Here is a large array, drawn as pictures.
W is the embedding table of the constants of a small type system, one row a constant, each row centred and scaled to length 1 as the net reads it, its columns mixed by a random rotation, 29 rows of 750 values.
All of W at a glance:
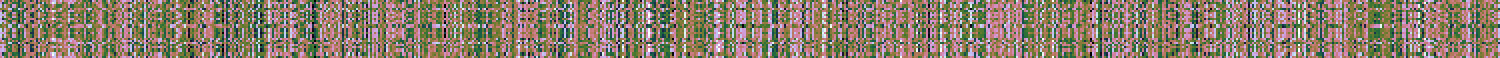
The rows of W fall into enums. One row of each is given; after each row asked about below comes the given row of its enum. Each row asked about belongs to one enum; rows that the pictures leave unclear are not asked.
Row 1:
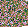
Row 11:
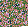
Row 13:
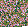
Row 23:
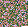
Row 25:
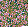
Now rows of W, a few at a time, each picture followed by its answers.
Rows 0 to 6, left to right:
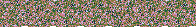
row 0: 23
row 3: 11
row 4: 13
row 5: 1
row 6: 11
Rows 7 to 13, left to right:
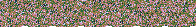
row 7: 25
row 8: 11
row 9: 1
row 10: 25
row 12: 13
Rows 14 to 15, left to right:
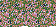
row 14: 11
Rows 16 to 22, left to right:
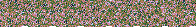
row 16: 25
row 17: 11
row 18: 11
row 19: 1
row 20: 23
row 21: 13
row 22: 25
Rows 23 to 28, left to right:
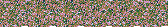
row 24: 25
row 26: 1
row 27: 1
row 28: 23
